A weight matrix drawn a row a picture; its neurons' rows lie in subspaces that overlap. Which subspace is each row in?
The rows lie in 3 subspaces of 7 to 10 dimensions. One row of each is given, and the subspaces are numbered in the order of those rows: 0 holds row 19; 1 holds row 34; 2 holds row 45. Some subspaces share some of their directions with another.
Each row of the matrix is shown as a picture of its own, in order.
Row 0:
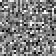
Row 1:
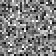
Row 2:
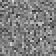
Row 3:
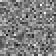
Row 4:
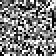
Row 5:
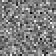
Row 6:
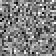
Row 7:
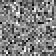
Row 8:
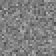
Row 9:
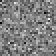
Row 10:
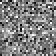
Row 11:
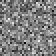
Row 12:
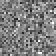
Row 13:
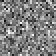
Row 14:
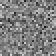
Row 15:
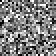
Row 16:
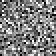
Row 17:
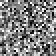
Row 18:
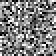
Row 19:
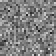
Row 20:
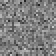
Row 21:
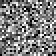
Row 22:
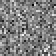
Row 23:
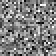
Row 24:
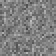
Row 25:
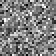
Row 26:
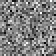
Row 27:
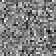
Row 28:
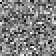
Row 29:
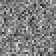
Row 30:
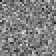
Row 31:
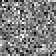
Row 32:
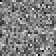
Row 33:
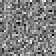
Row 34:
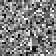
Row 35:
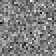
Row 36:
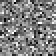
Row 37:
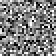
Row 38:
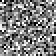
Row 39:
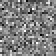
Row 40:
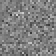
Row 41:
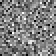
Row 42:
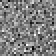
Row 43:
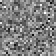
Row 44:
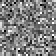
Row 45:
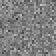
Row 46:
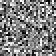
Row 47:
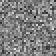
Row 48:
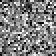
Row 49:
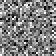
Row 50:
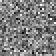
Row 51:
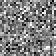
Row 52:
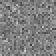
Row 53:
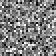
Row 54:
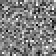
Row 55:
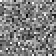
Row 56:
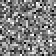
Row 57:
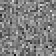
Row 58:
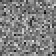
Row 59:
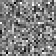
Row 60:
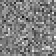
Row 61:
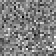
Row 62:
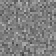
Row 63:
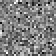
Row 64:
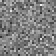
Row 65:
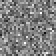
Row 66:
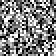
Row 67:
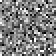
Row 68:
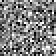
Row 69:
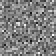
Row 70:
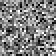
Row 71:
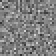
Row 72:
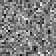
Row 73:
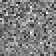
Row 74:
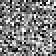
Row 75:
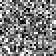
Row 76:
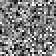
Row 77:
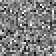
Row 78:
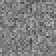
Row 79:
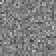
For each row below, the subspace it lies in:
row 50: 2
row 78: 1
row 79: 1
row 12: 1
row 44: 2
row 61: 2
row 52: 0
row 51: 2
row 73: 2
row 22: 0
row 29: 1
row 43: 0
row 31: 0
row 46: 2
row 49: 2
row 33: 2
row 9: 0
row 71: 1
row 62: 0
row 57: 2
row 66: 0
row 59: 0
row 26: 0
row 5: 0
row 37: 1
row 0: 1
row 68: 2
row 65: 0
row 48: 1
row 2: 2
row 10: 0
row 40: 1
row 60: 2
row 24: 1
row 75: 0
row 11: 1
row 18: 0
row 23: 2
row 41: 1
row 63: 0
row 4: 2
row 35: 2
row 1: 2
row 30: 2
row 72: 1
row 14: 0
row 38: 2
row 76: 0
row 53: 2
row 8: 2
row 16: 0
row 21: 1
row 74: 1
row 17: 0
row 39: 1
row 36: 0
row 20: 2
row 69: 2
